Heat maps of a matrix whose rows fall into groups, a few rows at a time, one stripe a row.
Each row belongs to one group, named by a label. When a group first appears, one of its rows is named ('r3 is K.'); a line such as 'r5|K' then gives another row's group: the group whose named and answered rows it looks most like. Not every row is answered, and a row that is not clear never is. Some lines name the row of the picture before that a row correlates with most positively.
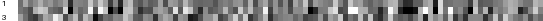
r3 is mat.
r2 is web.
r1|web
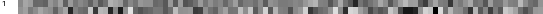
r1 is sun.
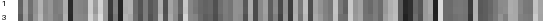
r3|web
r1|web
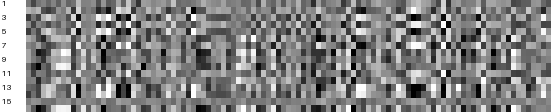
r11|sun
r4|sun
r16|mat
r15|sun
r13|web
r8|mat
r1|sun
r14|web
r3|web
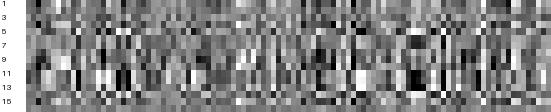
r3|sun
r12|web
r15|mat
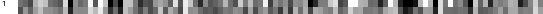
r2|web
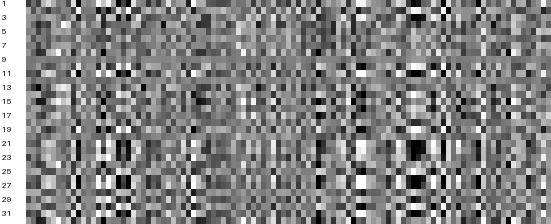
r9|sun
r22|web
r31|web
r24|mat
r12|sun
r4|mat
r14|sun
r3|web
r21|web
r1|web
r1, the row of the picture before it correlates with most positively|2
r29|web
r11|web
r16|sun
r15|mat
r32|mat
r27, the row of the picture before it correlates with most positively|1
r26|web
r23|web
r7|mat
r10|sun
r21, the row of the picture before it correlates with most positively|1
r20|mat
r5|mat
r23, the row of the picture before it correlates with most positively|2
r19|sun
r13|mat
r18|web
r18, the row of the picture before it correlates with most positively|2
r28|sun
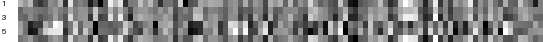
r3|sun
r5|mat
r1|sun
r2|sun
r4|mat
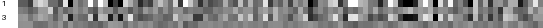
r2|mat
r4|sun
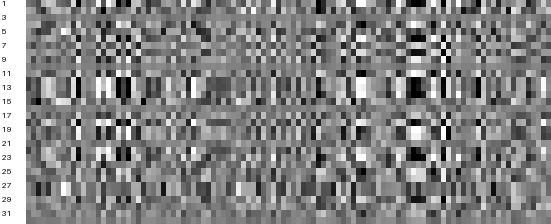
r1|web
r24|mat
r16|sun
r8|web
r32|sun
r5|mat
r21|mat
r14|web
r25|sun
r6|web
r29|web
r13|web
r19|sun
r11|sun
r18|web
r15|mat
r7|sun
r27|mat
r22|web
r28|mat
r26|sun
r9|sun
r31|sun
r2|mat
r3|sun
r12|web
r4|sun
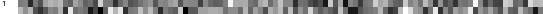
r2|sun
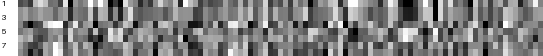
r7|mat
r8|mat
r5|sun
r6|sun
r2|web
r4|mat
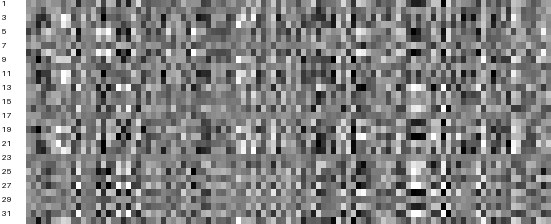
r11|mat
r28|web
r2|mat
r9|mat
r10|sun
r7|sun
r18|web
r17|sun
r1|web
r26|mat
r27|sun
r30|web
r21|mat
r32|mat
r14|mat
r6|web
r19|mat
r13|sun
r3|mat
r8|web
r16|sun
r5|web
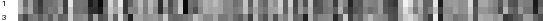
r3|sun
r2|sun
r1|sun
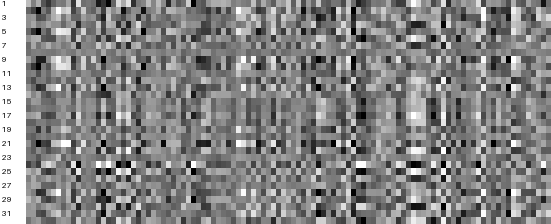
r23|mat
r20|sun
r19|mat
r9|mat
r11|mat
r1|sun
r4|web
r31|mat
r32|sun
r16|sun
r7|web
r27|sun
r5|mat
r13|mat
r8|sun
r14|sun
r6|sun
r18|sun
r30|web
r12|sun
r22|sun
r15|sun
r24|web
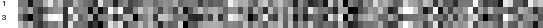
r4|sun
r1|mat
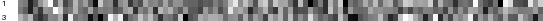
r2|mat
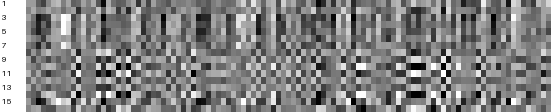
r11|sun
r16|sun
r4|mat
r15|mat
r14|web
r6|mat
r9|sun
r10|web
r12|web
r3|mat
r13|sun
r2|web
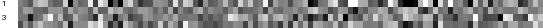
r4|web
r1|web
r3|mat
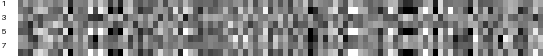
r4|mat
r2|web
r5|web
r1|web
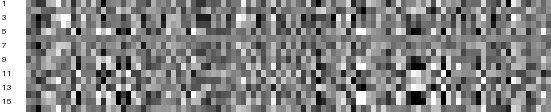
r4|mat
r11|sun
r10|web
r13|sun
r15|web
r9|web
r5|web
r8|mat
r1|mat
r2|sun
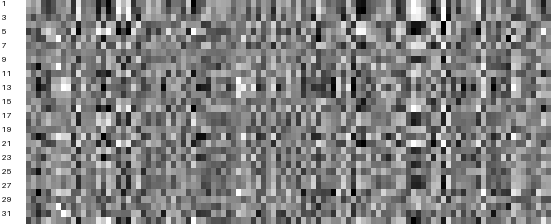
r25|mat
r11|sun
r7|sun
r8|mat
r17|web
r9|web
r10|mat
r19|sun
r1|sun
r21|sun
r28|mat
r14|mat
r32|web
